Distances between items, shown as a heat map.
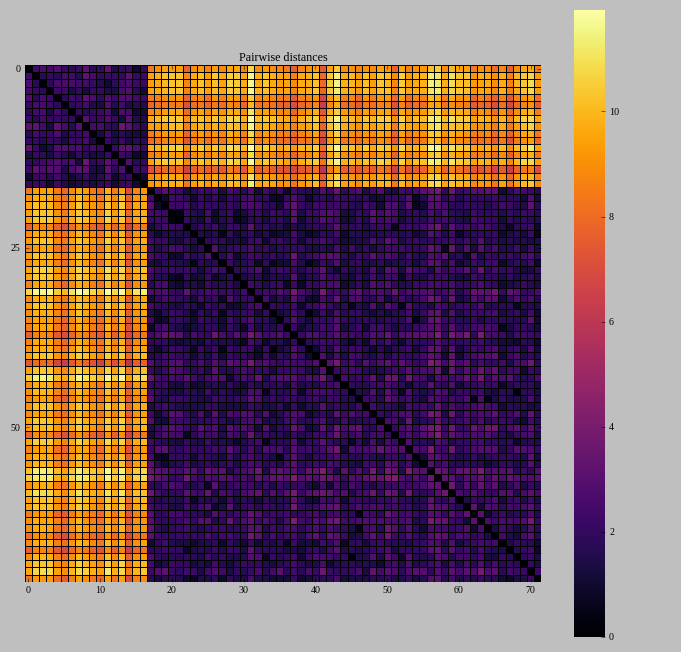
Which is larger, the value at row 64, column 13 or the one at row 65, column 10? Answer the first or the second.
the first
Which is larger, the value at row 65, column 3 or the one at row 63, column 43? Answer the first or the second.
the first
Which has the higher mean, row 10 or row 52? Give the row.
10
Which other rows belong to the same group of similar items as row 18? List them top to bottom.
17, 19, 20, 21, 22, 23, 24, 25, 26, 27, 28, 29, 30, 31, 32, 33, 34, 35, 36, 37, 38, 39, 40, 41, 42, 43, 44, 45, 46, 47, 48, 49, 50, 51, 52, 53, 54, 55, 56, 57, 58, 59, 60, 61, 62, 63, 64, 65, 66, 67, 68, 69, 70, 71
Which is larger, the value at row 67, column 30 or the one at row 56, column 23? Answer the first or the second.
the second
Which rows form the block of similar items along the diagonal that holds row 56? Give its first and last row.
17 to 71
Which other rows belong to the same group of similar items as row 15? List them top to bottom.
0, 1, 2, 3, 4, 5, 6, 7, 8, 9, 10, 11, 12, 13, 14, 16
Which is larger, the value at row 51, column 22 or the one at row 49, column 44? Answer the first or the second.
the second
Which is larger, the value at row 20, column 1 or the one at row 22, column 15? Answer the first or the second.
the first
